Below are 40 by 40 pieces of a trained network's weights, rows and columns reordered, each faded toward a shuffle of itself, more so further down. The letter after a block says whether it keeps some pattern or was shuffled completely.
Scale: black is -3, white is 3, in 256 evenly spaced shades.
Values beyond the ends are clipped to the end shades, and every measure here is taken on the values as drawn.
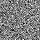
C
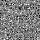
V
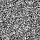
C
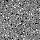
C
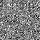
V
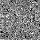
V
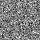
C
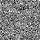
V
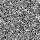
C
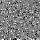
V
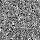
C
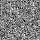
V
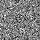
C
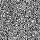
C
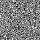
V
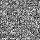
V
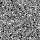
V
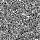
C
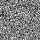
V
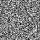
V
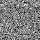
V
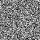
C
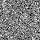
C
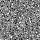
C
